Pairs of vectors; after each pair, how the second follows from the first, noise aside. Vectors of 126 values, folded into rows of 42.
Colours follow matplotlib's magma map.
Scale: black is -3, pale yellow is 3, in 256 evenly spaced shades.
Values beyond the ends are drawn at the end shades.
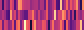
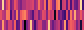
negated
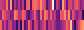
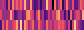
negated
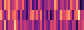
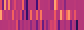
partly zeroed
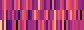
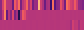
partly zeroed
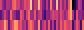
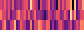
sign-scrambled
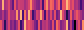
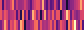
negated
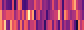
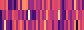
sign-scrambled
